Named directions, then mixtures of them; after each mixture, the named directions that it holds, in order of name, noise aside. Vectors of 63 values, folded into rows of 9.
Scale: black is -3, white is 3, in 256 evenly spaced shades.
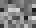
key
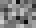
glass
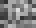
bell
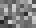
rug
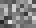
rug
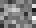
key, rug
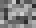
bell, glass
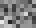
rug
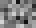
glass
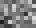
rug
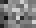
bell, rug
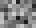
glass
